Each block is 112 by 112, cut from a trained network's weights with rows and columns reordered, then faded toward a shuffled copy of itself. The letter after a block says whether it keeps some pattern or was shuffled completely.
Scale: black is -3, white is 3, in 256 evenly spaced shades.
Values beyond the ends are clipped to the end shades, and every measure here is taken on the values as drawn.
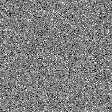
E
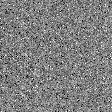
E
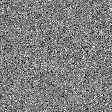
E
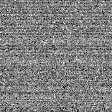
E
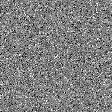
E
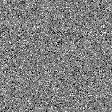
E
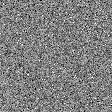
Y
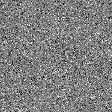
E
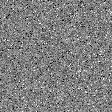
Y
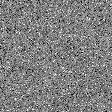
Y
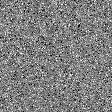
Y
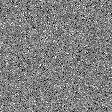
Y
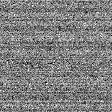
E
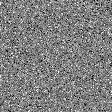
Y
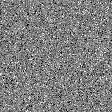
Y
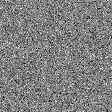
Y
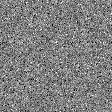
E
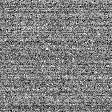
E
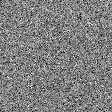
Y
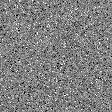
Y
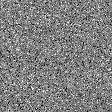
Y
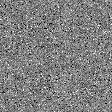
E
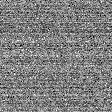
E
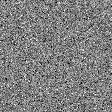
Y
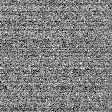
E
